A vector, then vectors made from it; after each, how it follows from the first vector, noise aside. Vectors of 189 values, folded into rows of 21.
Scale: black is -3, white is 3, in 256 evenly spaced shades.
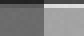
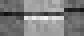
wrapped around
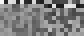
sign-scrambled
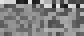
sign-scrambled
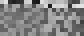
sign-scrambled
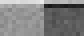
negated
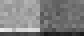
reversed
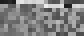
sign-scrambled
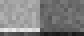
reversed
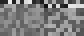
sign-scrambled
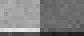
reversed
